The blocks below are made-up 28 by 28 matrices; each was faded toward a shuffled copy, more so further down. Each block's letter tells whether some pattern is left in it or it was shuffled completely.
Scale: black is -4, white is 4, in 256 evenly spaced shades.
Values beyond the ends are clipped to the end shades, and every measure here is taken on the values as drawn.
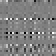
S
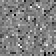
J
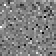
J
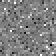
J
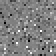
J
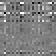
S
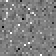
J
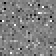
J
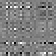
S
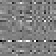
S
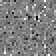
J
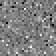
J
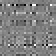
S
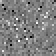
J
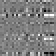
S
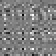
S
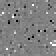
J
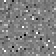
J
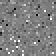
J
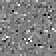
J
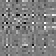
S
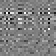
S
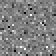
J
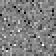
J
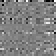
S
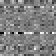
S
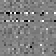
S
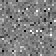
J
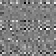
S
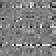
S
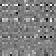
S
